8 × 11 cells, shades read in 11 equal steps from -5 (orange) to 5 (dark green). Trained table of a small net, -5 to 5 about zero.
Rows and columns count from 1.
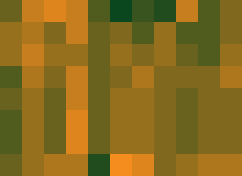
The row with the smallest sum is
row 8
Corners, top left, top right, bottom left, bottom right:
1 0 1 -2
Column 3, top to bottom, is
-4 0 -1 0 1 1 1 -2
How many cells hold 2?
9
